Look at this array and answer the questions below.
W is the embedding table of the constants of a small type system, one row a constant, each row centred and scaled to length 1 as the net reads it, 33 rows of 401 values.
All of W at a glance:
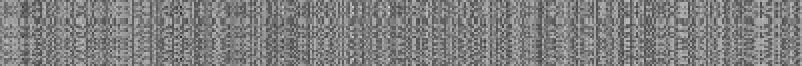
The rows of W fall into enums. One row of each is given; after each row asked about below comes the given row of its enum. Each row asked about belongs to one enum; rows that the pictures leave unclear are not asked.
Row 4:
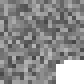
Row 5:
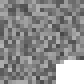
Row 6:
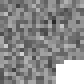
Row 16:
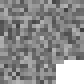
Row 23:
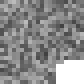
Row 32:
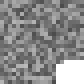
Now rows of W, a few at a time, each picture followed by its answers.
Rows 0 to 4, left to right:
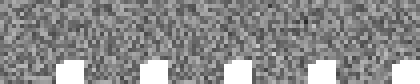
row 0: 32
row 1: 5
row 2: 5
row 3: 6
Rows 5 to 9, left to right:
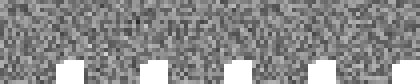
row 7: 16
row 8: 5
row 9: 32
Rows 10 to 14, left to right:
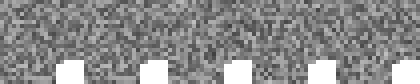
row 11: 32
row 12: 23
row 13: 16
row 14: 4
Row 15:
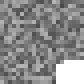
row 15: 32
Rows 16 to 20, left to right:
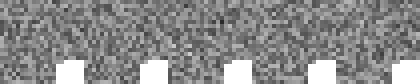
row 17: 5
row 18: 6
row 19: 32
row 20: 23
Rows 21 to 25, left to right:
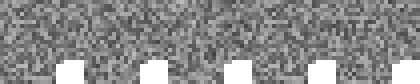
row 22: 4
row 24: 32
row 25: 16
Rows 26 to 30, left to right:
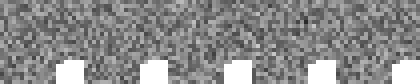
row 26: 4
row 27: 5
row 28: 23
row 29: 6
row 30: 4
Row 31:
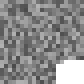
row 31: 5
